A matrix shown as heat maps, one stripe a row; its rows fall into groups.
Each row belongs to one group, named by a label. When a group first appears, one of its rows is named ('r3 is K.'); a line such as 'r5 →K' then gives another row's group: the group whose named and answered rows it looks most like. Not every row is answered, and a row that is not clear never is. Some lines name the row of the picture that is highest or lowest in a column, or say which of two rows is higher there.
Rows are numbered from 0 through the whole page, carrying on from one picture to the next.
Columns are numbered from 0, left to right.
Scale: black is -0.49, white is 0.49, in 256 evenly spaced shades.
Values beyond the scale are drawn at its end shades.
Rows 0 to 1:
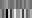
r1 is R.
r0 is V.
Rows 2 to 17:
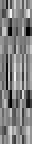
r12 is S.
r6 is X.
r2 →R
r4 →S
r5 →S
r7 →X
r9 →R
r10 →R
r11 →R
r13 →S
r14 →X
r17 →X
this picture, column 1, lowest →3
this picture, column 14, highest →3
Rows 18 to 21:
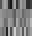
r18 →S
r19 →X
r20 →X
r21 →R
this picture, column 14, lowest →18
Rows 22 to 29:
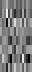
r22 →V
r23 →V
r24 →R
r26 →S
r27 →X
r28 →S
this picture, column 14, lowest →28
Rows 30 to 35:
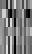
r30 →R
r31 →S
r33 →X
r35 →V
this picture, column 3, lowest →30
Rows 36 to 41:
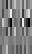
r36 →R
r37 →X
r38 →S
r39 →R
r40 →V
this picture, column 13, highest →37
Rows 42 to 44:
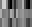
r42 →S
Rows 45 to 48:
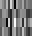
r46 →S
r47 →R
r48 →S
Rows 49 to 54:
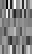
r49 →R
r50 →V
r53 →S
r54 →X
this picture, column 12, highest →49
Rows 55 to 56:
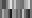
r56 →S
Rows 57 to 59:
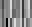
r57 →X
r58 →X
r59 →R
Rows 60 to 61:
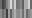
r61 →R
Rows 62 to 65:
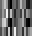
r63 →V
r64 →S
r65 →R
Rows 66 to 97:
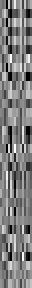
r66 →R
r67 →S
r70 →R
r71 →S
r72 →X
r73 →R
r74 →S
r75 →X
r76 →X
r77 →S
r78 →X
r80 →S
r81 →S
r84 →S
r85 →V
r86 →V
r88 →V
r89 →V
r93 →R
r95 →X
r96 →R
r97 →X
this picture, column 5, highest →72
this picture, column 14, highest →72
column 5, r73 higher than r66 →Yes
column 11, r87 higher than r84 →Yes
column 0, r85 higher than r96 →No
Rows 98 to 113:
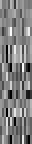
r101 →X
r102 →X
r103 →R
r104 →R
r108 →S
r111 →V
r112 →V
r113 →S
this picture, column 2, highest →108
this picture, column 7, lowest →111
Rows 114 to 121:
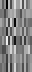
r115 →X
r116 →V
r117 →R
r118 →V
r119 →X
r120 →R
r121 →R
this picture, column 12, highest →114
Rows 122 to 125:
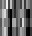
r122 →V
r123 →S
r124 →S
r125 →S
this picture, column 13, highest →122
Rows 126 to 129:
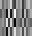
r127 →R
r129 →R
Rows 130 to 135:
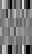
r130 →S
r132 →V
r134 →V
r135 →S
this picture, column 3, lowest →131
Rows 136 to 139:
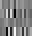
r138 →V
